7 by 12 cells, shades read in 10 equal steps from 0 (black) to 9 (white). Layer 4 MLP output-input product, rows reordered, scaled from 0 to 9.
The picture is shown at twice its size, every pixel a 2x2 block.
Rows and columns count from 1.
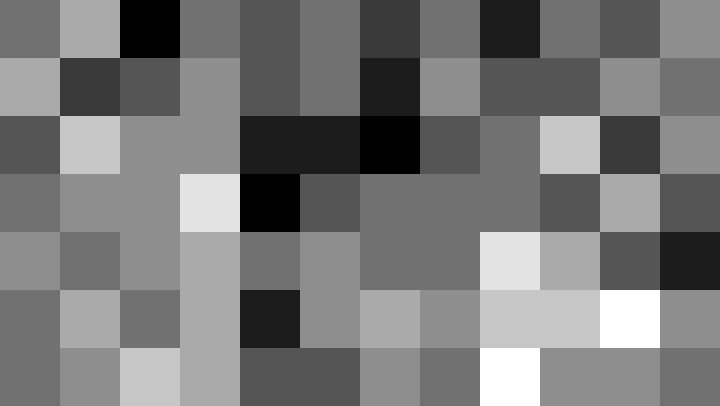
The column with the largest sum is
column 4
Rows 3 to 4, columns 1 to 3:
3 7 5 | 4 5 5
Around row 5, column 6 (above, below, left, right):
3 5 4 4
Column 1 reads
4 6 3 4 5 4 4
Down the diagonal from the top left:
4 2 5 8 4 5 5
